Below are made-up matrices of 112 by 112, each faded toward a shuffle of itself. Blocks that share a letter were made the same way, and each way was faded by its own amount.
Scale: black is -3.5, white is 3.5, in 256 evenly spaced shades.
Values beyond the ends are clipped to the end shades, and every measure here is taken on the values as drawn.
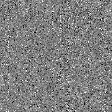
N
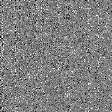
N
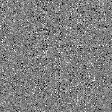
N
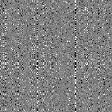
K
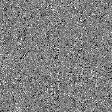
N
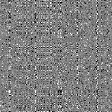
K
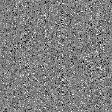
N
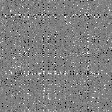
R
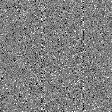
N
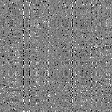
K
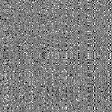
K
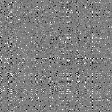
R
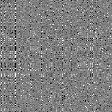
K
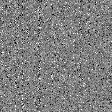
N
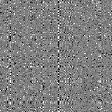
K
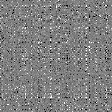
R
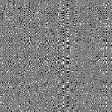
K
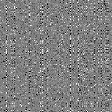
K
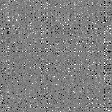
R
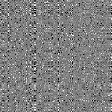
K
